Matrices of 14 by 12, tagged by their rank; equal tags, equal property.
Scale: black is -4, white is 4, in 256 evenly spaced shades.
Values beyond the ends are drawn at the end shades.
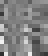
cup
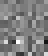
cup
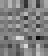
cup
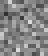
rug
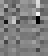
cup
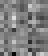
cup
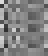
cup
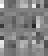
cup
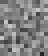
rug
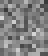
rug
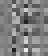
cup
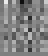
cup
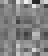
cup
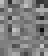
cup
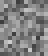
rug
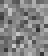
rug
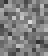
rug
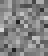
rug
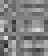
cup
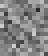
rug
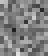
rug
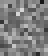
rug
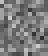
rug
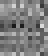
cup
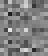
cup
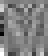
cup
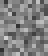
rug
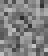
rug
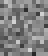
rug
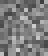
rug
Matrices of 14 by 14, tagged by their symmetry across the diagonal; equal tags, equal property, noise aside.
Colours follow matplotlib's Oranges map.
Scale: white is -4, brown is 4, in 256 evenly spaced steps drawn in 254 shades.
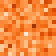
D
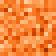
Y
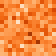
Y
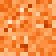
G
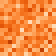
G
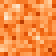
G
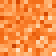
G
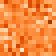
D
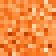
D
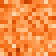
Y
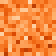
Y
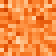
D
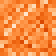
G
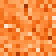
D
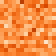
Y
